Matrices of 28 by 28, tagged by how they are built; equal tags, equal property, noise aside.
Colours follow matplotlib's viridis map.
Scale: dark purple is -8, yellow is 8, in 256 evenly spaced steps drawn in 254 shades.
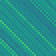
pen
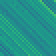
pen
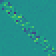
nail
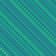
pen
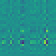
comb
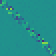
nail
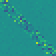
nail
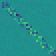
nail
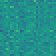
comb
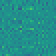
comb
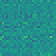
comb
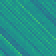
pen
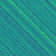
pen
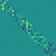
nail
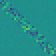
nail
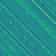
pen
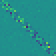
nail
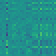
comb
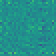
comb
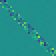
nail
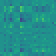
comb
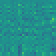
comb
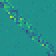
nail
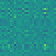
comb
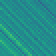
pen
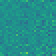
comb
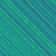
pen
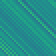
pen
